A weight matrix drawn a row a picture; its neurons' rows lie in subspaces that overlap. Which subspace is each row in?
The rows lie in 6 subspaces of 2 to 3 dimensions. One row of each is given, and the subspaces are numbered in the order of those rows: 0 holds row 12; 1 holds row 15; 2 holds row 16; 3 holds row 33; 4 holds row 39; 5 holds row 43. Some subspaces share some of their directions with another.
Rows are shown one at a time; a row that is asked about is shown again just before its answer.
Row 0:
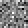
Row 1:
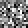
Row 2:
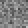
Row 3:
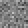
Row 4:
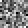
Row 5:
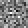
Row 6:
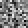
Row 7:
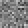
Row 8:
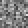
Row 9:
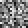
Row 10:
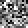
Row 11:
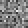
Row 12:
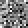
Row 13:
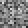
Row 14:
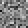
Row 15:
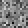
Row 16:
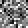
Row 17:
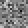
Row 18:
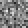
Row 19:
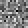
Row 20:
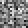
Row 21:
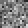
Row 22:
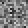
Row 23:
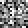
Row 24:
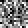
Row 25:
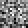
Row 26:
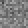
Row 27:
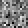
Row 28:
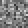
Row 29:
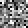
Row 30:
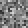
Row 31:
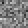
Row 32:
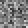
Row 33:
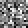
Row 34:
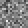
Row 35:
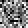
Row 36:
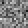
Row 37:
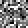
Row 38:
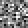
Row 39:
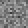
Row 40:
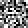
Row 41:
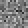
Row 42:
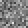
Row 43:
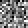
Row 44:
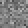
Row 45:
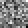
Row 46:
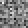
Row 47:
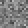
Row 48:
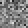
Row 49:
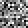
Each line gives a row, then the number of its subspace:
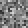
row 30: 0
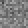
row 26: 3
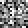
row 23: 2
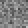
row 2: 0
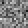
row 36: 3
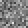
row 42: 1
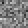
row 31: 3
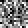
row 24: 2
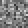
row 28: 1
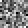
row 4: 1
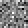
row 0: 5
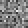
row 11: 4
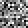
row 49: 1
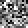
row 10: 0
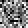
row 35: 2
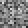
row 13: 2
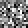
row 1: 3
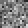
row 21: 0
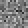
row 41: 4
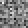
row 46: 3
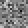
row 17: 0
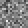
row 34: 0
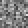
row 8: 1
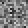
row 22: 4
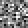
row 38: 1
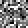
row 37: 2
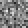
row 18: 0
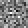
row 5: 4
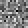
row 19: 4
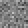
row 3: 5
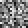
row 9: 2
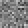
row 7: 5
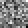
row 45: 0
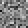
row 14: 2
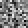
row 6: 2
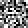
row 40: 4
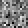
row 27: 1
